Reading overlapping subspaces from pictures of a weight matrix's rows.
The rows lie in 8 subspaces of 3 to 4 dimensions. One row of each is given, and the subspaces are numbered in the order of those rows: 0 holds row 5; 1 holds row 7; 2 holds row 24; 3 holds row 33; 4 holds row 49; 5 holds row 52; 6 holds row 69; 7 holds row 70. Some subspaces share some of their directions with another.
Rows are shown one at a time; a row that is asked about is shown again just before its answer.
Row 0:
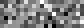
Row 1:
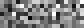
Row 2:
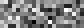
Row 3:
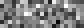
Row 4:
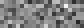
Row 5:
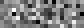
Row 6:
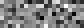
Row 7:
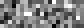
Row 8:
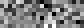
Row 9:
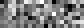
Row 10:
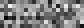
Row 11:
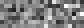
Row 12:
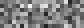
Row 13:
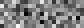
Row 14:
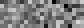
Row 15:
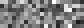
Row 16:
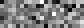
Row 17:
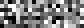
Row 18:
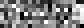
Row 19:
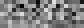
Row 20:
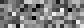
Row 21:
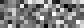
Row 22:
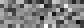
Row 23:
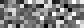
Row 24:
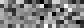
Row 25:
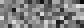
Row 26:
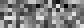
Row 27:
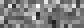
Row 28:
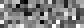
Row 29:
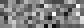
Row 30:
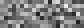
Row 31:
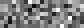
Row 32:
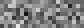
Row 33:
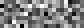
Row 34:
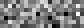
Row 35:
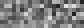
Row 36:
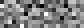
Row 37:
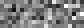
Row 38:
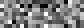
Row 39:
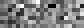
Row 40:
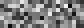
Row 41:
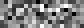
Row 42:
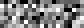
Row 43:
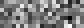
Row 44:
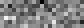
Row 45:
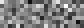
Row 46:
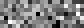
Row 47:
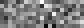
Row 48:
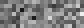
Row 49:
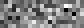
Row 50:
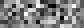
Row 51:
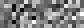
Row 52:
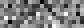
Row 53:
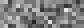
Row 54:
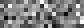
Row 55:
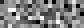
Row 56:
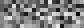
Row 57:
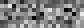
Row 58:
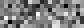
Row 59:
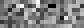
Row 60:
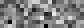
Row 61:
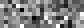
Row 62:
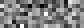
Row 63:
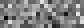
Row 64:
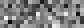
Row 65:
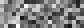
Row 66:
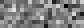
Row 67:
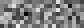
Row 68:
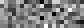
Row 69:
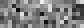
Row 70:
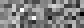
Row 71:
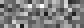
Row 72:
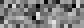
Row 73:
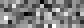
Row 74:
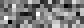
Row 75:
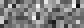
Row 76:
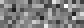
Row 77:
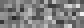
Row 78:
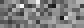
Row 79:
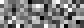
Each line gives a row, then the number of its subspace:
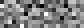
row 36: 3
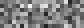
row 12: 3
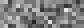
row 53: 4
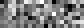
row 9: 1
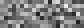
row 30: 5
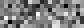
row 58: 5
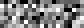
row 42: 4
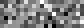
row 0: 5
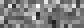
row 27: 2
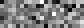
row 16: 2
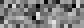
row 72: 2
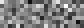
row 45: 7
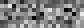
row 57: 4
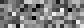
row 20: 0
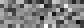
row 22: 2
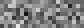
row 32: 1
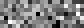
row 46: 6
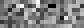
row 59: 0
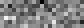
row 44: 6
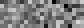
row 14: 4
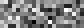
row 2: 4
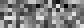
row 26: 6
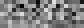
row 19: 0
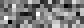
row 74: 1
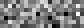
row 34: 5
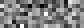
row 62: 3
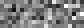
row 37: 7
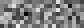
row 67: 1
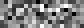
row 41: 4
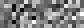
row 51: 7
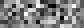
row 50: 0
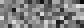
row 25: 6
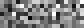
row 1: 0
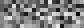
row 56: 5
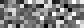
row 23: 2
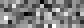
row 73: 1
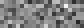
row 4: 2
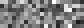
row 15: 4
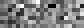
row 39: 0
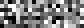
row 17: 6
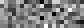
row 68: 5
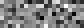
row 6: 4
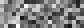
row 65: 4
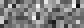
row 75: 2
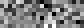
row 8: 2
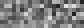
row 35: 0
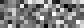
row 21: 3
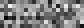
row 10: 6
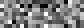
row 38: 3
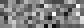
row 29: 6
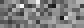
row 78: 0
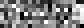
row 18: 6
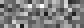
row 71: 3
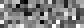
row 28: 1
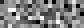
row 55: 0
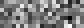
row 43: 3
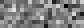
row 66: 7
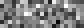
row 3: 1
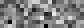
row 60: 3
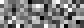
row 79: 7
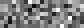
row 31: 5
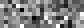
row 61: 4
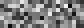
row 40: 1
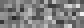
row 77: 7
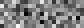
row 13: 1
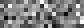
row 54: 6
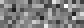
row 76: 7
